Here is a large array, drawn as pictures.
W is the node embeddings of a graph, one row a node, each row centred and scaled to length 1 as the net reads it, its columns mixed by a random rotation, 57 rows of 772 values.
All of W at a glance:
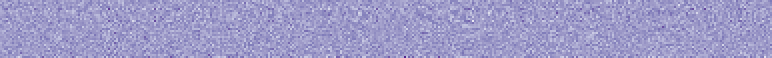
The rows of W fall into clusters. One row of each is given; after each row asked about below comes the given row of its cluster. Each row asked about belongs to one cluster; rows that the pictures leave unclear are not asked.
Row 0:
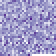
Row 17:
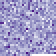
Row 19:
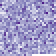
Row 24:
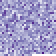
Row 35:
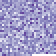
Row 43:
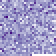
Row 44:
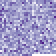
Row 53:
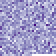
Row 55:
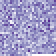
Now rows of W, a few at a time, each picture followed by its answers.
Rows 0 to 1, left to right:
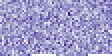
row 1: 19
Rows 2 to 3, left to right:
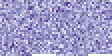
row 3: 44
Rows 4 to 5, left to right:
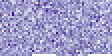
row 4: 19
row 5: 53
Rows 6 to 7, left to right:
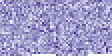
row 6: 55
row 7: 53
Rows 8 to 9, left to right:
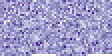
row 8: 17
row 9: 17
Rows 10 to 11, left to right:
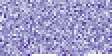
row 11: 55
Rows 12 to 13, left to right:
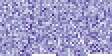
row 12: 0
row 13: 0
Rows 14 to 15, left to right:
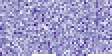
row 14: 53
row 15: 0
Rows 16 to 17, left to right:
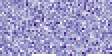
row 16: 53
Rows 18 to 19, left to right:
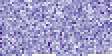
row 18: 53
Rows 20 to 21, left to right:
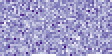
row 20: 17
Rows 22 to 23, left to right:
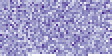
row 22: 55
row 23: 43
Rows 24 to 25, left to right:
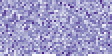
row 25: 35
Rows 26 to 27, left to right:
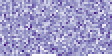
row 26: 0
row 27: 35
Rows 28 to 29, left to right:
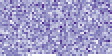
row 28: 55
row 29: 19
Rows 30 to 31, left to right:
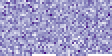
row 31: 0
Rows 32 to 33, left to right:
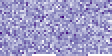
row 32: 53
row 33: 43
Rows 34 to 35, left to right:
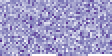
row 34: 0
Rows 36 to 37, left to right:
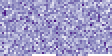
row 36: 24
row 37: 53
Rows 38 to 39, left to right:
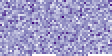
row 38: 24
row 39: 43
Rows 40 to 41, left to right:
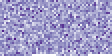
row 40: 17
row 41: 24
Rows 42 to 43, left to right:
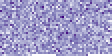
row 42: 55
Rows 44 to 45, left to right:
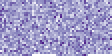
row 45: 0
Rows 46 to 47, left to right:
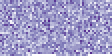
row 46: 55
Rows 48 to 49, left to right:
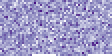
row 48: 43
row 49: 17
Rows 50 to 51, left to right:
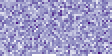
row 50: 19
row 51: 24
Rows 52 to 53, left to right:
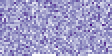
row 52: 44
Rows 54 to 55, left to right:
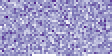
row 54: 43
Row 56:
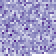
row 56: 24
